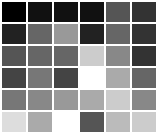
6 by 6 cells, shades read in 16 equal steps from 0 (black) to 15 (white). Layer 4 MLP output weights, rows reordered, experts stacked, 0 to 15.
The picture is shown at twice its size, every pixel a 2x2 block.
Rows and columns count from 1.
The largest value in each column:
13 10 15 15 12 12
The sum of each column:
31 38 44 45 52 35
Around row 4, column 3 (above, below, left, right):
6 9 7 15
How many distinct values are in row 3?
5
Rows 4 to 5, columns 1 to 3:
4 7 4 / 7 8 9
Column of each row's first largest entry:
5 3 4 4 5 3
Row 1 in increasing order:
0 1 1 1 3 5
